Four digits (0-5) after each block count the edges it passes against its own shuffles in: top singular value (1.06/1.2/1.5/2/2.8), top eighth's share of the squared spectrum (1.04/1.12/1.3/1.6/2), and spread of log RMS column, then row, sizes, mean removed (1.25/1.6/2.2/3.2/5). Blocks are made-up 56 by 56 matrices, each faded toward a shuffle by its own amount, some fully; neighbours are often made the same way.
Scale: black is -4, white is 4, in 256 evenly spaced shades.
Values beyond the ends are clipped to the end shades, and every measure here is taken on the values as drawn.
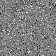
1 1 0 0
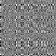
5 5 3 3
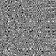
4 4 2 2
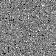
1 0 0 0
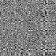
4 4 2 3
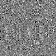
3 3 1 1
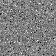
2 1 0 0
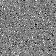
1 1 0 0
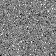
1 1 0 0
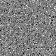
1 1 0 0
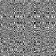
4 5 3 3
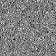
3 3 0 1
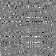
4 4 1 2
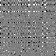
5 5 2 3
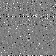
4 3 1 2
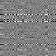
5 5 2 3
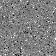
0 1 0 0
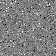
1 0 0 0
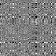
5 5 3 3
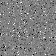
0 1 0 0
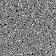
0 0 0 0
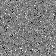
0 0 0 0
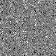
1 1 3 0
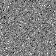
0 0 0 0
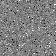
0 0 0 0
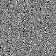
1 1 2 0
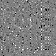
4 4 2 1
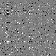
3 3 1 2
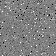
1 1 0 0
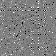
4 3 1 1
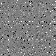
3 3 1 1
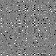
4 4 2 2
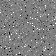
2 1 0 0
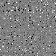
3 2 0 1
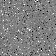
1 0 0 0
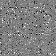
3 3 1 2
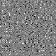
3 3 1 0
